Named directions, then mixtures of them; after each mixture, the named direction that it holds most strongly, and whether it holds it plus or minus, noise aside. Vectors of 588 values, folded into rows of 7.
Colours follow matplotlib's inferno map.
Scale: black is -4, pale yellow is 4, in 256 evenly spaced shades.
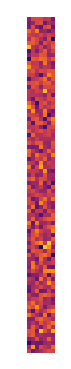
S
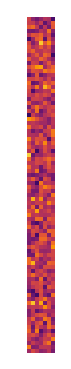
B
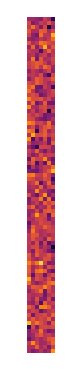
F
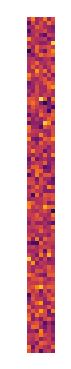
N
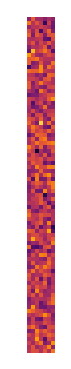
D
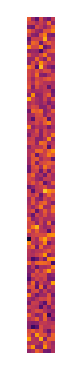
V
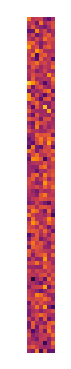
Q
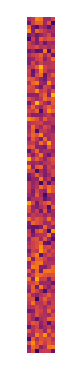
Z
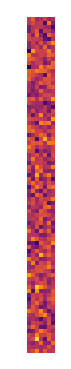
D, plus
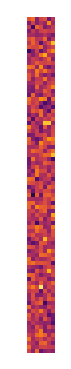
N, plus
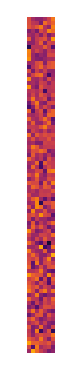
S, minus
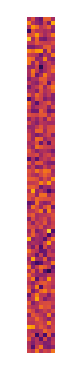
Z, minus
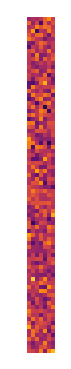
Q, minus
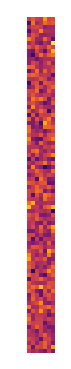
N, plus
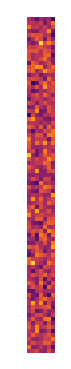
B, plus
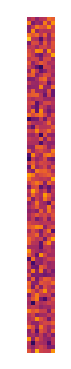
Z, minus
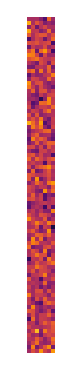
N, minus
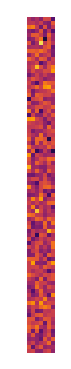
B, plus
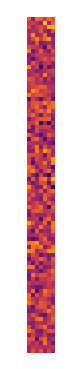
D, minus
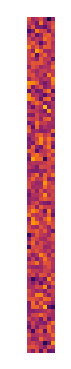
Q, plus
